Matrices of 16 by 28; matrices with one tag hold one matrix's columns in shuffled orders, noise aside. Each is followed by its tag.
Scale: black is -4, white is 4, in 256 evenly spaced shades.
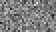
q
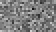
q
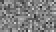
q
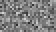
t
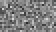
t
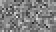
t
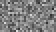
q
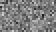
q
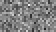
q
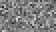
t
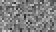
q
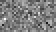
t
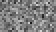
q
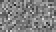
t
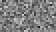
t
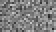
q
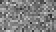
q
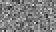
q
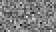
t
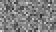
q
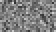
q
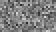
t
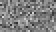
t
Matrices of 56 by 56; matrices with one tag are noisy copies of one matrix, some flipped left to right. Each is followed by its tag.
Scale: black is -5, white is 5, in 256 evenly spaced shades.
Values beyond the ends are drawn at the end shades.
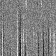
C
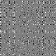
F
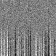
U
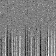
U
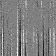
C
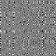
F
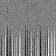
U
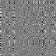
F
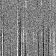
C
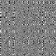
F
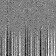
U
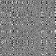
F
